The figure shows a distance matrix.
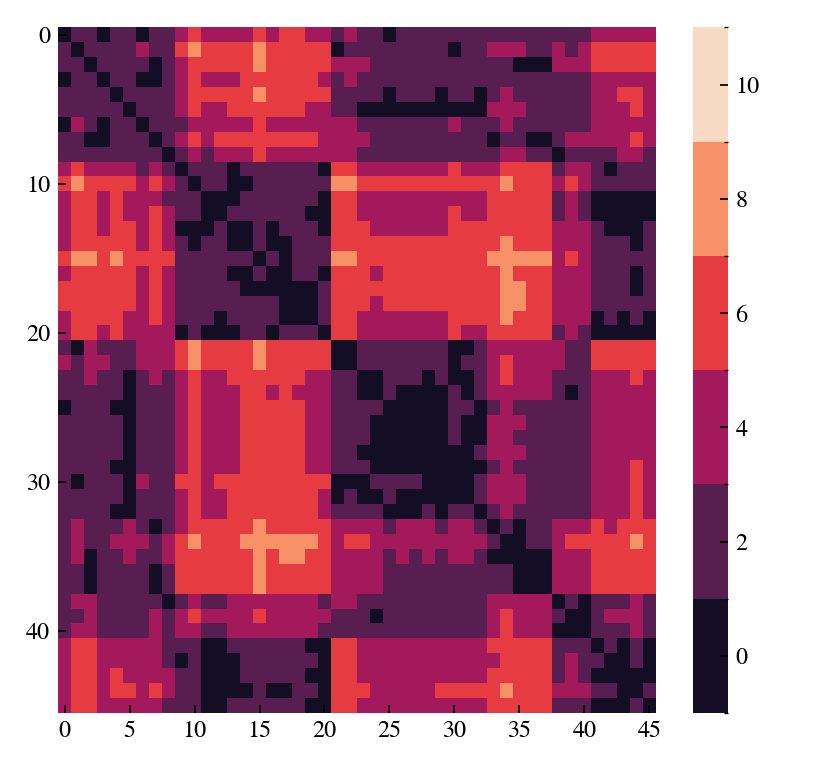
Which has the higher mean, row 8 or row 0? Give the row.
0
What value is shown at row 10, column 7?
6
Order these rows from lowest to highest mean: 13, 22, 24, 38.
38, 24, 13, 22
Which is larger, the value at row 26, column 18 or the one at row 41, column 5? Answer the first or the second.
the first
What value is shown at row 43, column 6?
4
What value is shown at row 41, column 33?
6
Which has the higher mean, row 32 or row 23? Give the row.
23
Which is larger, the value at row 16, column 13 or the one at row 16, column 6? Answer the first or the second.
the second
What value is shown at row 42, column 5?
4
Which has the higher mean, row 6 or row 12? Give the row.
12
